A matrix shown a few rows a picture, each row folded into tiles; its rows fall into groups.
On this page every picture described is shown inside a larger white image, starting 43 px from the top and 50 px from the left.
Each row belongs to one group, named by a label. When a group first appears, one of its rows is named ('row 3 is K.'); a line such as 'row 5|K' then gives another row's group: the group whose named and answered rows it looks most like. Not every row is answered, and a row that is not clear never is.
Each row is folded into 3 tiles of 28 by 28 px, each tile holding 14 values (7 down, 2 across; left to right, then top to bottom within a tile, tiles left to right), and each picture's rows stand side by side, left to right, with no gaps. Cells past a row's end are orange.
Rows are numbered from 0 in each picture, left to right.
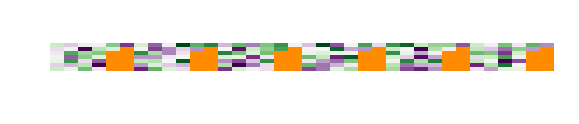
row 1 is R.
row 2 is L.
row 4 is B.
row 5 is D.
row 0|D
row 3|L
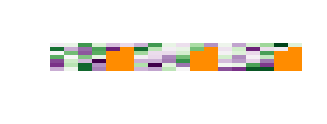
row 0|D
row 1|L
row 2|D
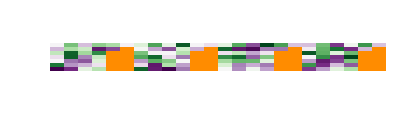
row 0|L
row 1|B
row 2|B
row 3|L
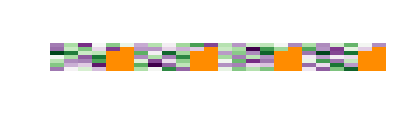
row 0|L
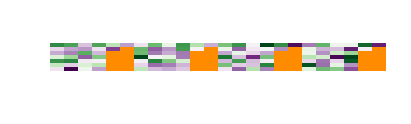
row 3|L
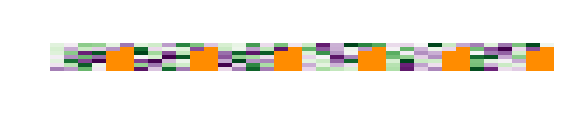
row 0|D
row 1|L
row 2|D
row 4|B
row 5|B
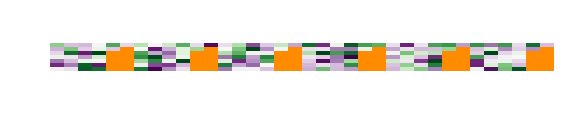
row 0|D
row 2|L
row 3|R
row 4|R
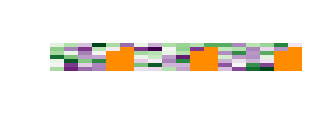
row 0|B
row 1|R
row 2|D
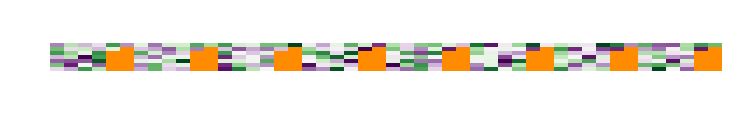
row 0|L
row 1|R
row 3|D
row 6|B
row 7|R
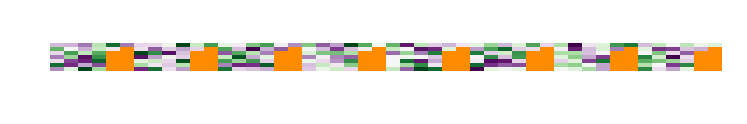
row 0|L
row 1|R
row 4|D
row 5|L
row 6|R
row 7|B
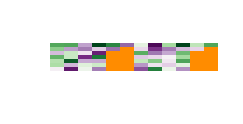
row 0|B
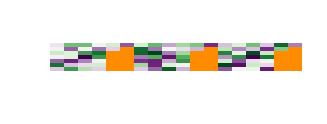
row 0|L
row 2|L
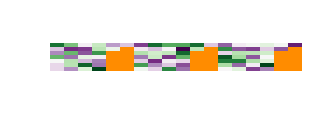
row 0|D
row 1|L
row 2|B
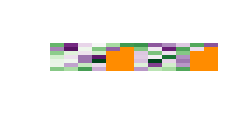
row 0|R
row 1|D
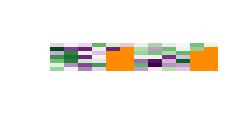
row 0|B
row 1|L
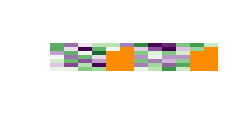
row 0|D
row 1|R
